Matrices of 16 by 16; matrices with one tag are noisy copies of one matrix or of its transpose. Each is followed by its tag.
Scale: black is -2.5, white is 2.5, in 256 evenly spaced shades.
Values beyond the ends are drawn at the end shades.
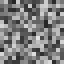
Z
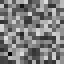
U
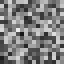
U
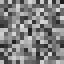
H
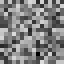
H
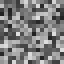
Z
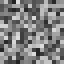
Z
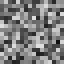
Z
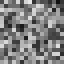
U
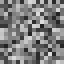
H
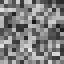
U
